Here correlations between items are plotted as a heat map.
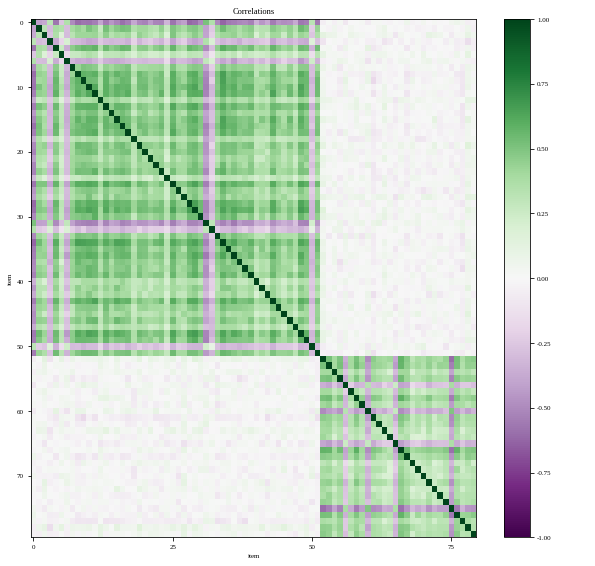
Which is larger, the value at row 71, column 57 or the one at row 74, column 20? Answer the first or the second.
the first
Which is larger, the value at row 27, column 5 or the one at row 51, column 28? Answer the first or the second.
the second
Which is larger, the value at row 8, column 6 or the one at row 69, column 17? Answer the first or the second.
the second
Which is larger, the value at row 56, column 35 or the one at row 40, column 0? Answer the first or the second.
the first
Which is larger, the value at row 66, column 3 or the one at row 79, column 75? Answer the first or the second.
the first
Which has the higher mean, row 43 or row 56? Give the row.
43
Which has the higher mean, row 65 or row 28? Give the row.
28
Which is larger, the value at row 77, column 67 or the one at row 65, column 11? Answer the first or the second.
the first
